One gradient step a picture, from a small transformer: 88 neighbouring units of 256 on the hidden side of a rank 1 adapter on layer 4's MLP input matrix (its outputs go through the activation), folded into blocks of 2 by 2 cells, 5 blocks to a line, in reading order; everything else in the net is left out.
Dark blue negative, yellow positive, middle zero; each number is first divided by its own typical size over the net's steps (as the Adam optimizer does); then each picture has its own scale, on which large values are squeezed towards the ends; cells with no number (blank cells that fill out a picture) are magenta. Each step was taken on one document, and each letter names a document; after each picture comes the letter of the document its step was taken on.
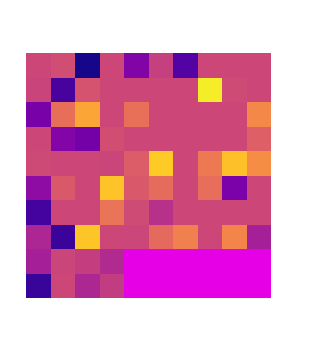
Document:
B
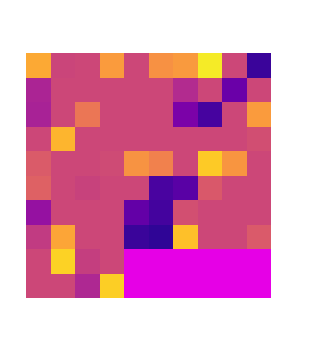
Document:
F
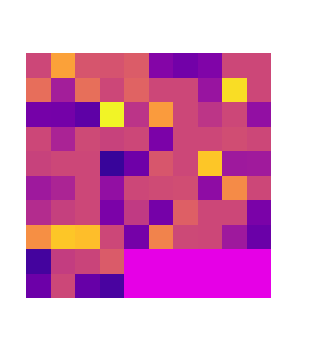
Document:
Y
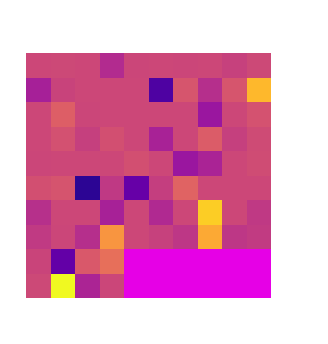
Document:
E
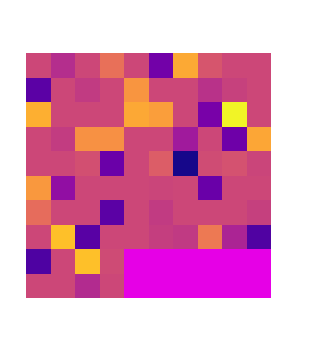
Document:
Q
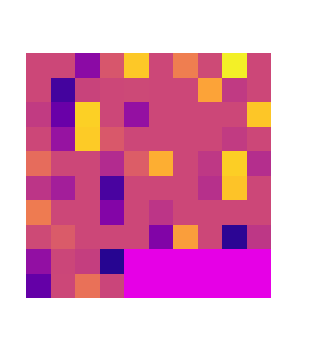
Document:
B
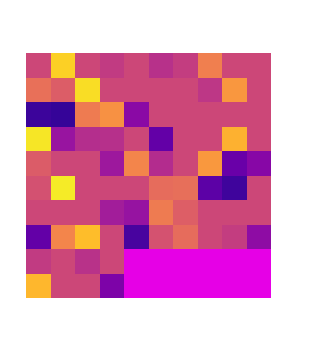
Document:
Y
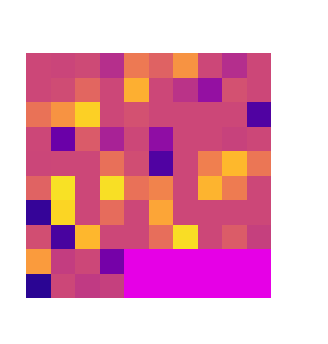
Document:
B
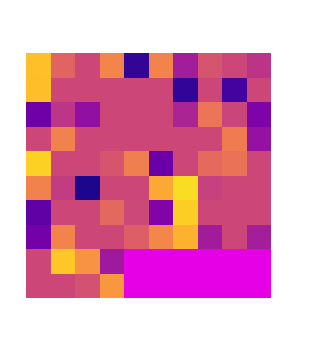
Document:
F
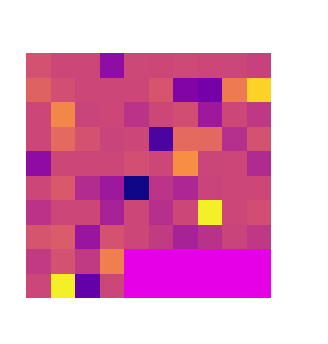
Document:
E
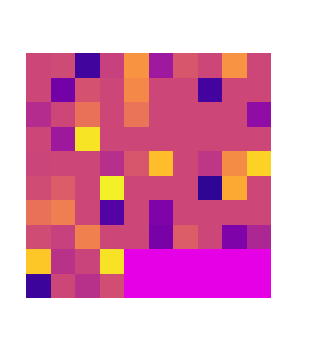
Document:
B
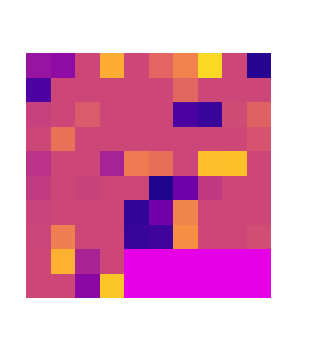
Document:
F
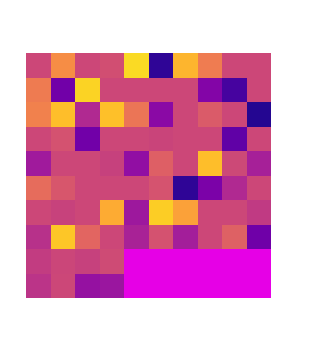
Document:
Y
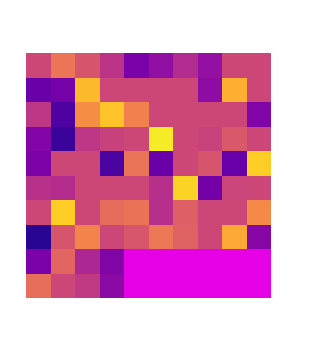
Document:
Y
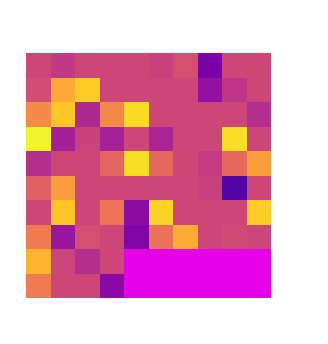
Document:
Y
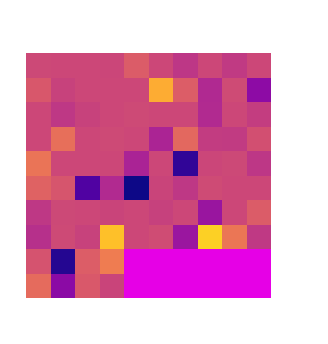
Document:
E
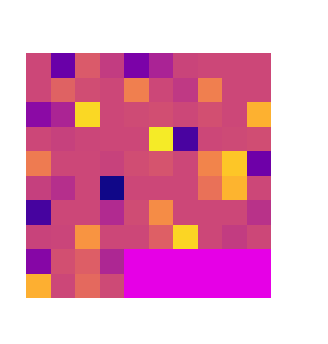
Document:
B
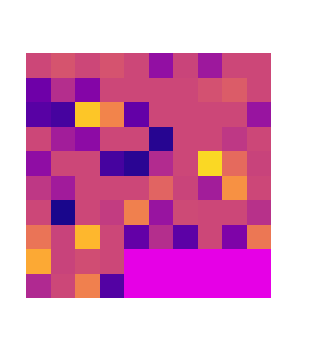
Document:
Y
